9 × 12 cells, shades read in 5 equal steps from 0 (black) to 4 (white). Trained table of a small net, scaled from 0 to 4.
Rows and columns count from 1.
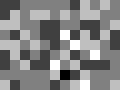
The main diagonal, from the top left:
1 3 2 2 2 2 2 1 4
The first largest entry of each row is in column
9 2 1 7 8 10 6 6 9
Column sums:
17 19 19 19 15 17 20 18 23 19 19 18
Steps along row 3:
same down same down same up same down same up up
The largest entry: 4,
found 5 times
